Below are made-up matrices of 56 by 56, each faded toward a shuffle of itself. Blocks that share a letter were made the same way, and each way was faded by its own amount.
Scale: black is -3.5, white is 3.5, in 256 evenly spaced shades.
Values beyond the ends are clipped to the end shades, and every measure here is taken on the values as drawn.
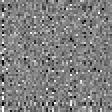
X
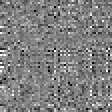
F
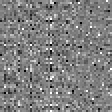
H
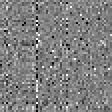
X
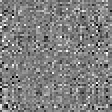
F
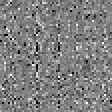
H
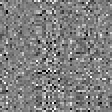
F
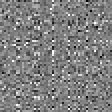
X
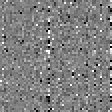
H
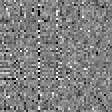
X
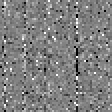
H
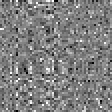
X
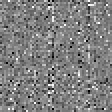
H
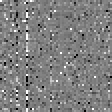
H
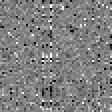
H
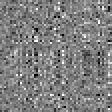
F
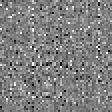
H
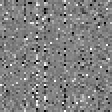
H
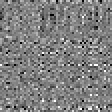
F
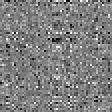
F
